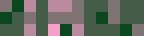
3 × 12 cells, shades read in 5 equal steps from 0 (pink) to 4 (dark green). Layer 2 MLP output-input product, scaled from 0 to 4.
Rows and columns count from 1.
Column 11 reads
3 3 4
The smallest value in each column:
2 3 1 3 0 1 1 3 3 2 3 2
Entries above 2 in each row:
6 7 8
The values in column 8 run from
3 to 3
